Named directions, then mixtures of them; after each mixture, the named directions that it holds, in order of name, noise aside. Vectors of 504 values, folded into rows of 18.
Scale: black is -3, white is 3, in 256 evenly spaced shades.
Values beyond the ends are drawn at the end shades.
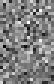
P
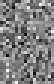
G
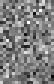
G, P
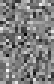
G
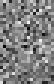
P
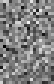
P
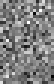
G, P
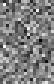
G, P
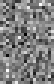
G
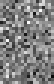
G, P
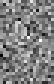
G, P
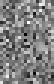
G, P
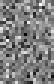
G, P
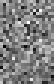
P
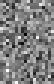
G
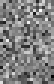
G, P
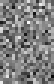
G, P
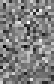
P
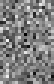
G, P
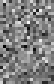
P
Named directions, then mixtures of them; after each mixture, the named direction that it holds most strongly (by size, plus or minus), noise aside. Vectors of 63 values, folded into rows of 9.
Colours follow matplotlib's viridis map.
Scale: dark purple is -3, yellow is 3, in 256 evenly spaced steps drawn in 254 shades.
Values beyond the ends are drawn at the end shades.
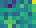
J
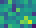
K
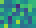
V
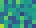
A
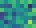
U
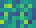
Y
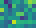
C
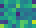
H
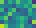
A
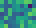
U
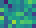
C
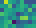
C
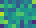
H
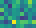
C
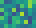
V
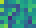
V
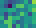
J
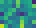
A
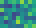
U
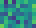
A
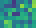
J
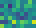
H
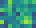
K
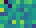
C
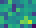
K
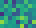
Y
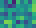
J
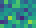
H
